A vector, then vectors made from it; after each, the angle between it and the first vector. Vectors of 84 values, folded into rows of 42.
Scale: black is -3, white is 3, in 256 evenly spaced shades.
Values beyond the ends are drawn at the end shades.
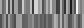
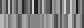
nearly opposite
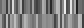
nearly opposite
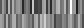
nearly opposite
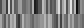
nearly opposite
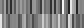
partly opposed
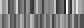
partly aligned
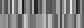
nearly opposite
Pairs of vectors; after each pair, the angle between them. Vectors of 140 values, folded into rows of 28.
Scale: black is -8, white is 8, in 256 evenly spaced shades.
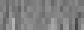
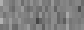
orthogonal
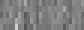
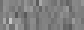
partly aligned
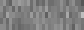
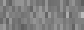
nearly parallel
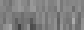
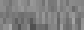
nearly parallel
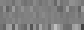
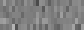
partly opposed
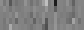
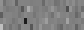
orthogonal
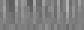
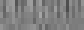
nearly opposite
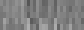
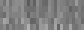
nearly parallel
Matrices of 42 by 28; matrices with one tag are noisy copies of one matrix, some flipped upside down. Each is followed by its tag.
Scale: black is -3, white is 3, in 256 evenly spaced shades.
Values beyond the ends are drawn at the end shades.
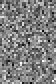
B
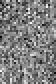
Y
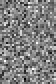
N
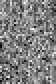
Y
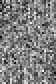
Y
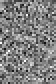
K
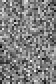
Y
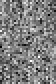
Y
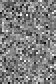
K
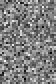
N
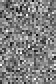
K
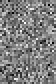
K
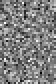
N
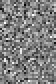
N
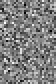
N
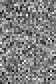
K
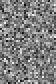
N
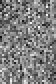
Y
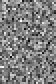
B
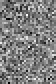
K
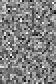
B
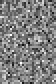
B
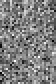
Y
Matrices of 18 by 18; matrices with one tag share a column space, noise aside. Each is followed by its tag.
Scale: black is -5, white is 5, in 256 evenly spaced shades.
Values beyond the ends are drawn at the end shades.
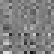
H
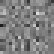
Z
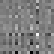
H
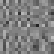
Z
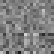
H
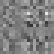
Z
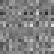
Z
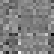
H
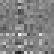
H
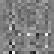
H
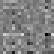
H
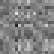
Z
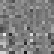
H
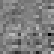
H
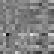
H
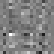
H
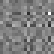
Z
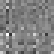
H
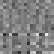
H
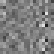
Z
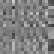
Z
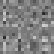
Z
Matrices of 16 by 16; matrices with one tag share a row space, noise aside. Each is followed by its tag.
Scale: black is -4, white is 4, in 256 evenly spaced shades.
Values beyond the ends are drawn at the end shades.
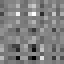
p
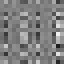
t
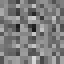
p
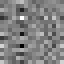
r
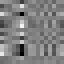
r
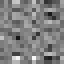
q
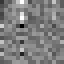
r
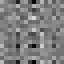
p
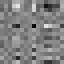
q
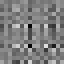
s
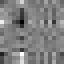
r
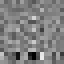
p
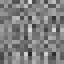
s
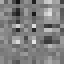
q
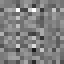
p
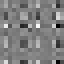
t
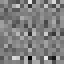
s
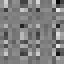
t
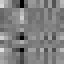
r
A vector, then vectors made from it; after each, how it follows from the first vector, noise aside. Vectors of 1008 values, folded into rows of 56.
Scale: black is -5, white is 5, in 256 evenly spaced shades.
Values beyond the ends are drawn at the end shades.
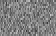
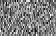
scaled up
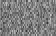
sign-scrambled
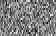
scaled up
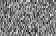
scaled up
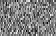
scaled up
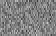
sign-scrambled
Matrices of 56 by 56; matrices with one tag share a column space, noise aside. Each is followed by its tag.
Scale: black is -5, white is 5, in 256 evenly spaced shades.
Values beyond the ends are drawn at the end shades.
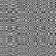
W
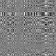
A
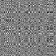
W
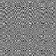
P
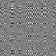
P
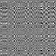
P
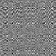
P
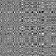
W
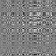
A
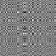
W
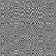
P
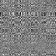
A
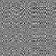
P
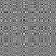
W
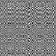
P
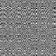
P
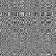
A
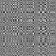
W
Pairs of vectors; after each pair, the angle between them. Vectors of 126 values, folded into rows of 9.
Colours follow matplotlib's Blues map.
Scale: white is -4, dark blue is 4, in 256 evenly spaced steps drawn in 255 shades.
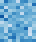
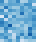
nearly opposite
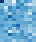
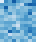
nearly opposite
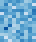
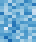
nearly opposite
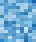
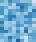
nearly opposite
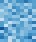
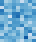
orthogonal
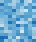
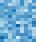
nearly parallel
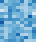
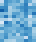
nearly opposite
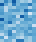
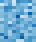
nearly opposite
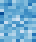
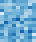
nearly opposite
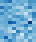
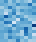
orthogonal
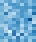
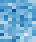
orthogonal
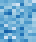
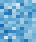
nearly parallel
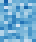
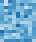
nearly opposite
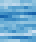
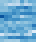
nearly parallel
